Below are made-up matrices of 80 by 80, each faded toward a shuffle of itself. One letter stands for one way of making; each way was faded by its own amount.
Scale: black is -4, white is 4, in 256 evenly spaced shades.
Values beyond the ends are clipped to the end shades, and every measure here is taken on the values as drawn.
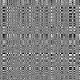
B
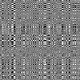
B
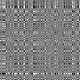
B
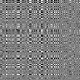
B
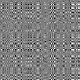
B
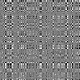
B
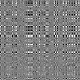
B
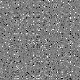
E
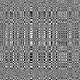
B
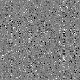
E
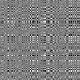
B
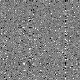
E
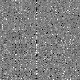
E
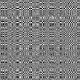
B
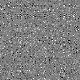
E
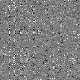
E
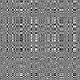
B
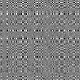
B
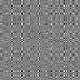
B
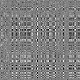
B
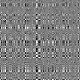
B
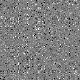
E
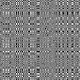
B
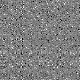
E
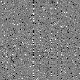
E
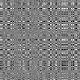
B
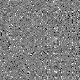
E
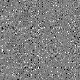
E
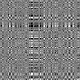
B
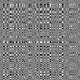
B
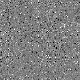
E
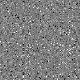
E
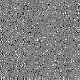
E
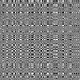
B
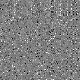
E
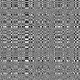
B
